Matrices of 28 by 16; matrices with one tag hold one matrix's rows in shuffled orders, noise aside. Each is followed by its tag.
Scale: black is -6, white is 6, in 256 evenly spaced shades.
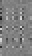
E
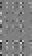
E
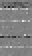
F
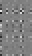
E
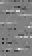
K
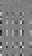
E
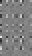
E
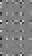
E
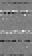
F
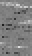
K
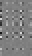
E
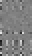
E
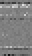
F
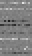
F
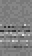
F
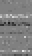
F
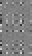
E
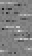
K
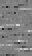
K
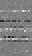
F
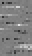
K
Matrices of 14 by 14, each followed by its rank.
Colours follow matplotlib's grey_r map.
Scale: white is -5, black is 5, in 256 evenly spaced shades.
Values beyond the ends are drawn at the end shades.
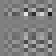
one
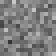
full rank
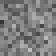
full rank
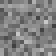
full rank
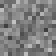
full rank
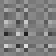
one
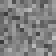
full rank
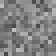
full rank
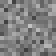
full rank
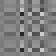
one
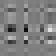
one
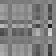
one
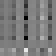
one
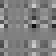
one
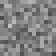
full rank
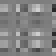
one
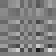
one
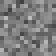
full rank
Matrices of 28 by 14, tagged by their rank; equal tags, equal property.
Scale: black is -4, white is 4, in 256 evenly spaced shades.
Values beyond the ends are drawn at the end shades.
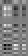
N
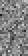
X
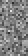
X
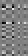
N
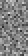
X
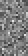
X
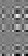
N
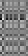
N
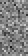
X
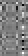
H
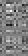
H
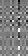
H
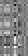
H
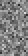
X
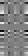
N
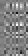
H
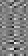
H
